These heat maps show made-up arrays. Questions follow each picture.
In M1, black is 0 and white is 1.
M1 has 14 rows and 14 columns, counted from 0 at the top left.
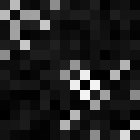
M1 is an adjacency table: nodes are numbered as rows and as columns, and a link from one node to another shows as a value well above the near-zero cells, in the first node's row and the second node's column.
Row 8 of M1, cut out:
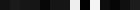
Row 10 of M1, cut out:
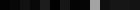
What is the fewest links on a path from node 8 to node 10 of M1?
2
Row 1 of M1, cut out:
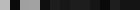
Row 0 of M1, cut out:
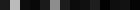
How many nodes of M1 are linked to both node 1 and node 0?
0
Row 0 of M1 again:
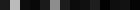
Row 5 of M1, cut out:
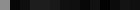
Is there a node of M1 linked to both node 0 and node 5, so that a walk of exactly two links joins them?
no
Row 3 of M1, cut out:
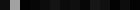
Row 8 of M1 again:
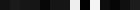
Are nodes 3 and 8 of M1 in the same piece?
no
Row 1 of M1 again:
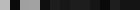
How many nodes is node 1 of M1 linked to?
3
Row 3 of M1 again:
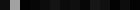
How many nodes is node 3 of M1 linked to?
1
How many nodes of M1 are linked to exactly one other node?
5
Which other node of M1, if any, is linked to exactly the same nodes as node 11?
none
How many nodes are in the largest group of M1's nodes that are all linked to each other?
2
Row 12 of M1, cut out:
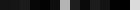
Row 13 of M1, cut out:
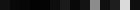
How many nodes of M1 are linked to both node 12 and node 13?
0
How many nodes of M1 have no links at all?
0
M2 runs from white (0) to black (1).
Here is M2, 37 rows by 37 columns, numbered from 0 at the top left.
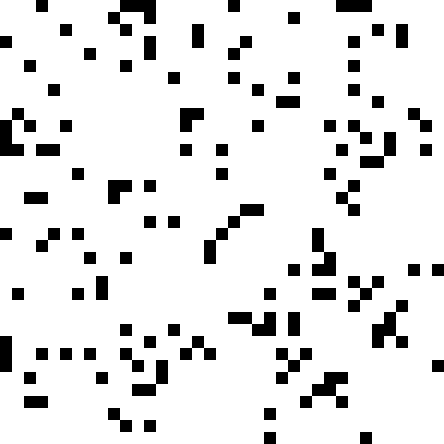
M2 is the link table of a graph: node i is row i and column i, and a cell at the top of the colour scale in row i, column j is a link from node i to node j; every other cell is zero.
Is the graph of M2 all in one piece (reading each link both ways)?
yes
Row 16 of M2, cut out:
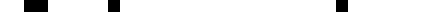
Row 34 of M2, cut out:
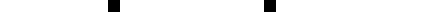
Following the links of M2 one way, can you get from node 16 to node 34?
yes
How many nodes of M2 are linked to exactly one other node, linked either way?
0
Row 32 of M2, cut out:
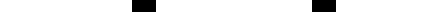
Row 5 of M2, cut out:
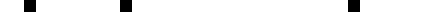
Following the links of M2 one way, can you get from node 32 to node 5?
yes
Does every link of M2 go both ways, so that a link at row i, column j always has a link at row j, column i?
yes
